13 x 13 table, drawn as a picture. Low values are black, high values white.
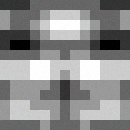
The left and right halves mirror each other. Horizontal stripes repeat 3 times down the table. The top middle is the ninth with the highest average.
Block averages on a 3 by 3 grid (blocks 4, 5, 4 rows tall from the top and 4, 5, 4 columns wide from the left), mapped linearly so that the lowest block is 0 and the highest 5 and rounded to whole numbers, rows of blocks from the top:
0 5 0 | 3 4 3 | 4 2 4
